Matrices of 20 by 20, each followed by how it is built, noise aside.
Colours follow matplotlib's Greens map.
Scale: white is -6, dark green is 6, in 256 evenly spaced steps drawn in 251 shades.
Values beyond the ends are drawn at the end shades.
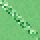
banded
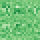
low rank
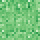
low rank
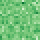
low rank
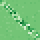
banded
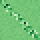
banded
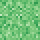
low rank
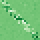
banded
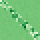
banded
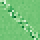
banded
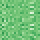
low rank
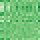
low rank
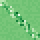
banded
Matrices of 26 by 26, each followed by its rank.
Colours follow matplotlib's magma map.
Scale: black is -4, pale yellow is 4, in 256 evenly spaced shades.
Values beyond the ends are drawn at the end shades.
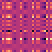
one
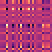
one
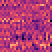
five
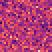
full rank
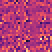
five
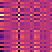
one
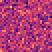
full rank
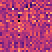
five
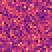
full rank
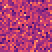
full rank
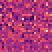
five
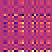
one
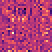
five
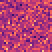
full rank
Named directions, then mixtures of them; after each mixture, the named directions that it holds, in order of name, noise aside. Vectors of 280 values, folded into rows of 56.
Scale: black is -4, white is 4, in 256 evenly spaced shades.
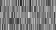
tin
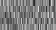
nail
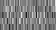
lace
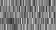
nail, tin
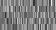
lace, nail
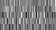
lace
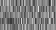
nail, tin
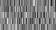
lace, nail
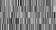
lace, tin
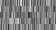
tin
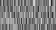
nail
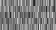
nail, tin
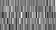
lace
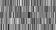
tin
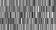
lace, nail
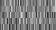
lace, tin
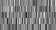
lace, nail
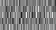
lace, nail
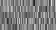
lace, nail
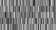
nail
